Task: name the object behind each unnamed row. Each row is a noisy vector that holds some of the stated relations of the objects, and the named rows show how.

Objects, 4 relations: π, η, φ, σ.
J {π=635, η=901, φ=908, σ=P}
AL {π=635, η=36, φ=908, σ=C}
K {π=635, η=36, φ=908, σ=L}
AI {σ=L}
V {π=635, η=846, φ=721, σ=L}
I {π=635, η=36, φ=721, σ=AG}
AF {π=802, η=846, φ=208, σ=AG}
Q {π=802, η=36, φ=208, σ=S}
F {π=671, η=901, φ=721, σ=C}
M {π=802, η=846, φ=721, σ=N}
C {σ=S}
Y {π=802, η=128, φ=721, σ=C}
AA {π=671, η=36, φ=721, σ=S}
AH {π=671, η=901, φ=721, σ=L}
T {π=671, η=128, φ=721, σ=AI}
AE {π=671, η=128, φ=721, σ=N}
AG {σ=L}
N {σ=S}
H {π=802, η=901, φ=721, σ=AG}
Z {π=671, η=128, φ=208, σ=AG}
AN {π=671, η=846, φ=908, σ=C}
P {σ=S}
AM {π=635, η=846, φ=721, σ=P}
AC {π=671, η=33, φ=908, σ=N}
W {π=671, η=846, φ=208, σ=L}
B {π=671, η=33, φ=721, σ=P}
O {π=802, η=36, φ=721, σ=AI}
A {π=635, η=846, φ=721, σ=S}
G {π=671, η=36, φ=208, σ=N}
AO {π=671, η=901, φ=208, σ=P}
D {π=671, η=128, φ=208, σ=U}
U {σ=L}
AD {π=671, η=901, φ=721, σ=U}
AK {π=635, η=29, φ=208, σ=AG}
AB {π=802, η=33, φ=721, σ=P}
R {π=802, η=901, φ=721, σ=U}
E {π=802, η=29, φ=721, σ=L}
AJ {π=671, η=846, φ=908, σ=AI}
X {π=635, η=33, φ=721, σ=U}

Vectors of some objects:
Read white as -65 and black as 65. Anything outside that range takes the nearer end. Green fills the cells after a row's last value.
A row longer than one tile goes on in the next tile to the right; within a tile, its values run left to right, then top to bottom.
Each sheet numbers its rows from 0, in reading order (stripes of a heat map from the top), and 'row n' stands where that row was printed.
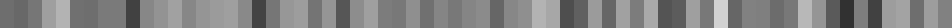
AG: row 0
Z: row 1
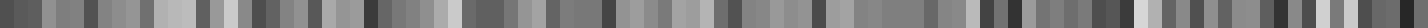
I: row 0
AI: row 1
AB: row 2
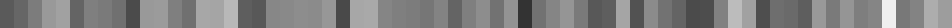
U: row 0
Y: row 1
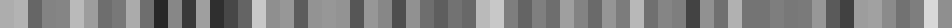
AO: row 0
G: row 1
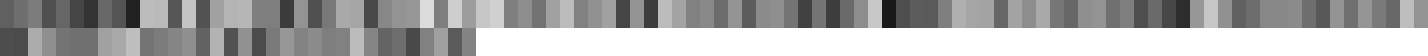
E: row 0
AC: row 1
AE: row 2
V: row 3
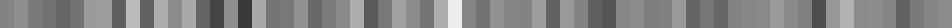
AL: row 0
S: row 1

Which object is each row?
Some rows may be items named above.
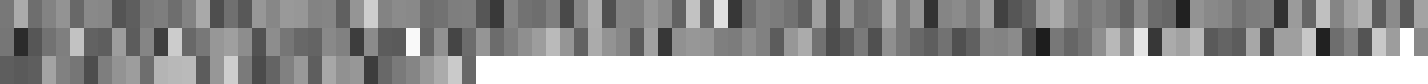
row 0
P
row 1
AF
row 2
M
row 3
H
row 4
AH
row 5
AK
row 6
I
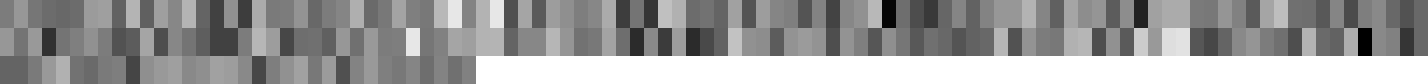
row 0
AL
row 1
B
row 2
AD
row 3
Y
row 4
AO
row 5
X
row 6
AG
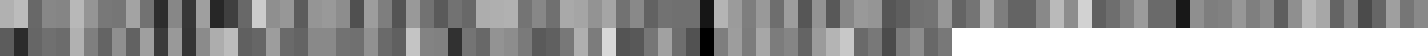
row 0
AO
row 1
AN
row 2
A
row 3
R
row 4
AM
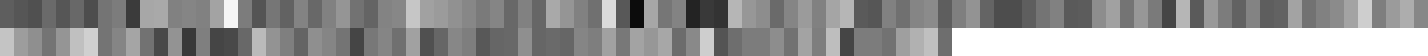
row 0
O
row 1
J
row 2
Q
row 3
F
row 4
K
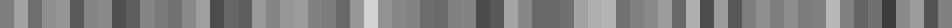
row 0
P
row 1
V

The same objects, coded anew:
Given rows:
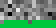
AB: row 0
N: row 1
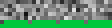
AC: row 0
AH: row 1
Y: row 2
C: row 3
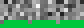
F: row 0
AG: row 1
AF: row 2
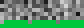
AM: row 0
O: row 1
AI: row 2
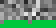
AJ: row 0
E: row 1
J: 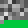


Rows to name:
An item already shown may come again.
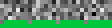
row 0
Y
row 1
AK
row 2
AL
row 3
AB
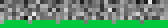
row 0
AM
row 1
J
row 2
V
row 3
I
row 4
V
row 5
H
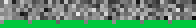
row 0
P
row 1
K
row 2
F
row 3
AN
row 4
A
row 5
Q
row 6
M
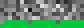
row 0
I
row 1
X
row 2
AE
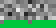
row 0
B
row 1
Z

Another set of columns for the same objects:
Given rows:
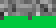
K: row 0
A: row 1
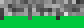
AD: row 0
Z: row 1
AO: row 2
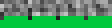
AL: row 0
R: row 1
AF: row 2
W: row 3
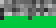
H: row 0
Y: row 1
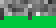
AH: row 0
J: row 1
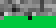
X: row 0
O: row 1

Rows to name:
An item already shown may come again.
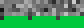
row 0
E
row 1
F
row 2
AB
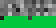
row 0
M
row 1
Y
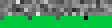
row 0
B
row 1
AM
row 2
AE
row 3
Q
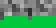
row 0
V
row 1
AK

